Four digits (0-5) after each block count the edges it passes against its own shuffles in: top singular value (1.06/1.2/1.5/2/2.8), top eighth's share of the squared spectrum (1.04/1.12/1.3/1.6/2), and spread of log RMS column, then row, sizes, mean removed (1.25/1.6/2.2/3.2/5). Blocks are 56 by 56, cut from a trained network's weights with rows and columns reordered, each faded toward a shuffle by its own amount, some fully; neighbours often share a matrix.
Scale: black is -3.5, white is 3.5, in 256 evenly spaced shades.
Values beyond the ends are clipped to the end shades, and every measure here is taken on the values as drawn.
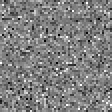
0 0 0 0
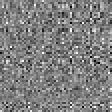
4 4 2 3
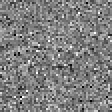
2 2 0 0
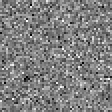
1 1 0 0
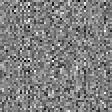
4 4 2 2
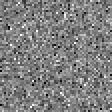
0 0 0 0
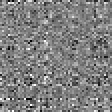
3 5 3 3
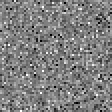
1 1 0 0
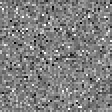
0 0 0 0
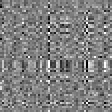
5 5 3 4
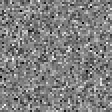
0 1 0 0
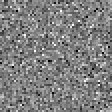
0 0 0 0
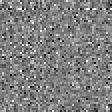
3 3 1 2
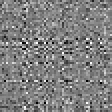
4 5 3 3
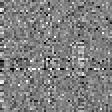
3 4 2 2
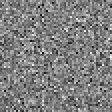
3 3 1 0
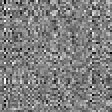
4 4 2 2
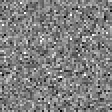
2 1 0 0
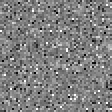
1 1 0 0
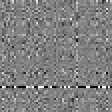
4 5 2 2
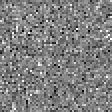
1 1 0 0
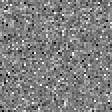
1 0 0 0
